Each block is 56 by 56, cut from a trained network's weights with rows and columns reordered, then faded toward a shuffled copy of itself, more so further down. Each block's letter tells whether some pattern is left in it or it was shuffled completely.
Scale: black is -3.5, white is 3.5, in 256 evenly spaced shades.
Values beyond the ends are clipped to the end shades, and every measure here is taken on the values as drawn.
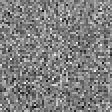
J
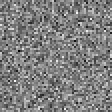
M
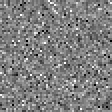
M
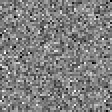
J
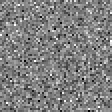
M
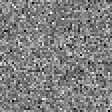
M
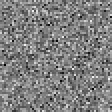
M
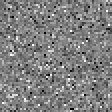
M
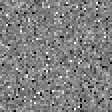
M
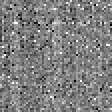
J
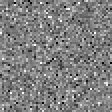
M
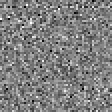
J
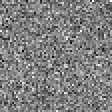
M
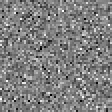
J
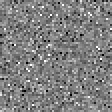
M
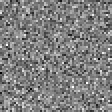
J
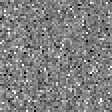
M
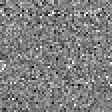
J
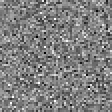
J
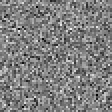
J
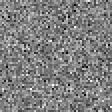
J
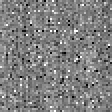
J
